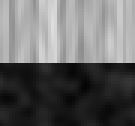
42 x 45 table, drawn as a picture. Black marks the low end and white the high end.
The table splits into 2 rows of 1 panel. Panel 1,1: high, streaked downward. Panel 2,1: very low, blotchy, faint in contrast.
